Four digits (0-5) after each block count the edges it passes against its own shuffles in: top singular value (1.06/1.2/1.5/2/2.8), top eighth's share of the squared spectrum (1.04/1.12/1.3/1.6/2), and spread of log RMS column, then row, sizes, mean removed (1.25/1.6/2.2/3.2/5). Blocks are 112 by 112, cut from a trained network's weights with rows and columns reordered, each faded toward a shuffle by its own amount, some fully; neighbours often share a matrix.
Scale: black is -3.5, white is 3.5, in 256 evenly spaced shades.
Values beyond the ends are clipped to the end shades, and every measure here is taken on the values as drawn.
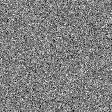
0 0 0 0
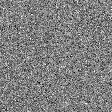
0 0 0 0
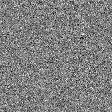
3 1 0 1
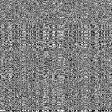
5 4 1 4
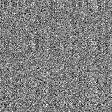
3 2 0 1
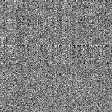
4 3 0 2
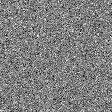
2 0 0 0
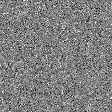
2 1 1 0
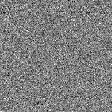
3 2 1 1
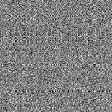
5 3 2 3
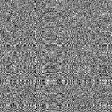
5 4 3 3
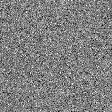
3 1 0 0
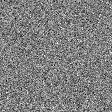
0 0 0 0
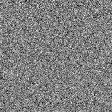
3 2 0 1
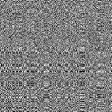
5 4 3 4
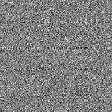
4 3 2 2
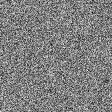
1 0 0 0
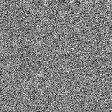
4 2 0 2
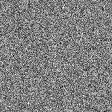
3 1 0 0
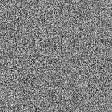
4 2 1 0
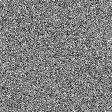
0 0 0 0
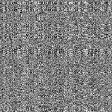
4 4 1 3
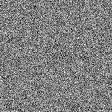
3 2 0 0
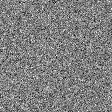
0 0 0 0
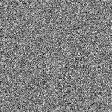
3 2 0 1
